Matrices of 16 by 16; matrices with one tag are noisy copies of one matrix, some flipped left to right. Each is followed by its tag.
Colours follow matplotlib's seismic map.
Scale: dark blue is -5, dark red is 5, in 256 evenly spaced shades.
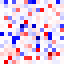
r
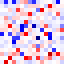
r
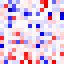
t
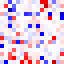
t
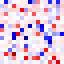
r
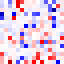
t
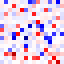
r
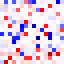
r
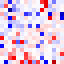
t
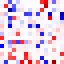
t
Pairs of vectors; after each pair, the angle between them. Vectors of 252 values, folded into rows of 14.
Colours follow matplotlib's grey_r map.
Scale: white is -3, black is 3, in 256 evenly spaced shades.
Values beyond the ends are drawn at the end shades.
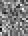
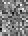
nearly parallel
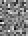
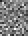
partly opposed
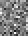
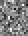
orthogonal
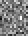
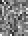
partly opposed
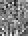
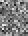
partly aligned
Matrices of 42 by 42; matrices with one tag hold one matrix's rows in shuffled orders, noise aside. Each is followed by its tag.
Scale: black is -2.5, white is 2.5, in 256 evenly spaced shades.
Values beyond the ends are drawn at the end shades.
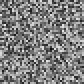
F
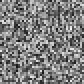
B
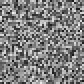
B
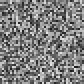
F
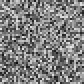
F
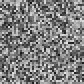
F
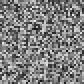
B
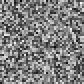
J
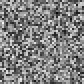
J
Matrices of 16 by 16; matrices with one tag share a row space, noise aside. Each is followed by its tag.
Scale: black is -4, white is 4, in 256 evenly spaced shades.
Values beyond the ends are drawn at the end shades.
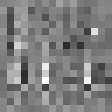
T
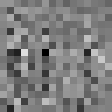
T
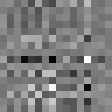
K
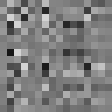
T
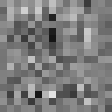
K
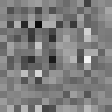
K
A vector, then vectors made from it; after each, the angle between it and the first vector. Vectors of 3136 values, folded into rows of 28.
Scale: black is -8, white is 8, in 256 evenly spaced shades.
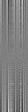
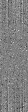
partly aligned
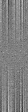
nearly parallel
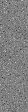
orthogonal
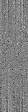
partly aligned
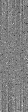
partly opposed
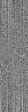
partly opposed
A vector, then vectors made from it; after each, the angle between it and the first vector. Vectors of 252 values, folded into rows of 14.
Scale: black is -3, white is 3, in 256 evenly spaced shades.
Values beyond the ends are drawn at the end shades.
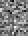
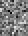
nearly parallel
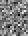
partly opposed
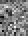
partly aligned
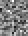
nearly opposite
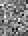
orthogonal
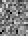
partly aligned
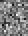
orthogonal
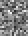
nearly opposite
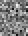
orthogonal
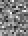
nearly opposite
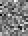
orthogonal
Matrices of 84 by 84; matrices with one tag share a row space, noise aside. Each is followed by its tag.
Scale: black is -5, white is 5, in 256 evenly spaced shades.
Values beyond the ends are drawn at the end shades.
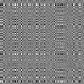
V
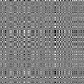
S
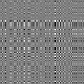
S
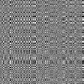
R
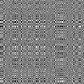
V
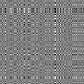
S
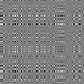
V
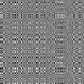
V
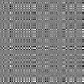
R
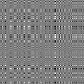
S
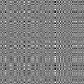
S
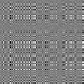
R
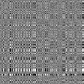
R
